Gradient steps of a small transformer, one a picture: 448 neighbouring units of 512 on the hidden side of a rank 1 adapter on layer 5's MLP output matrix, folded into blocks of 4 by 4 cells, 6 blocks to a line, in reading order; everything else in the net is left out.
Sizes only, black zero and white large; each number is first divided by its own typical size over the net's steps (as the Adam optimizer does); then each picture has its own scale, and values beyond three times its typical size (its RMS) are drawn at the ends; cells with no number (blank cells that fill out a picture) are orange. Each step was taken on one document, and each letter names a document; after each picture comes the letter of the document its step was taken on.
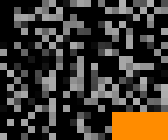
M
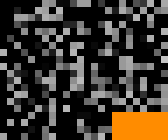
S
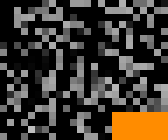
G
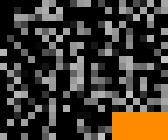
S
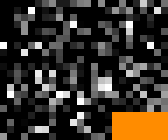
G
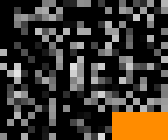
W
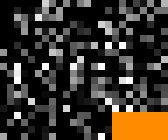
W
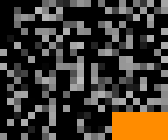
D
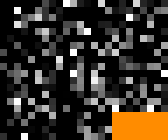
D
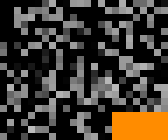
G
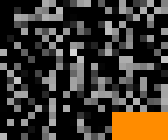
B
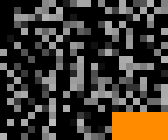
B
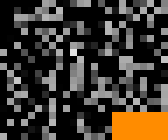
B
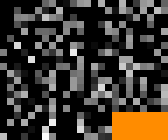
S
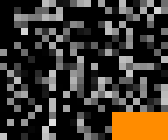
B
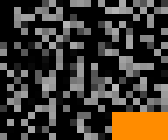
G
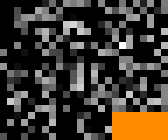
S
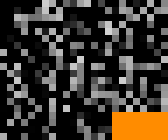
D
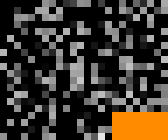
D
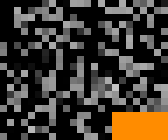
G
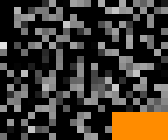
G
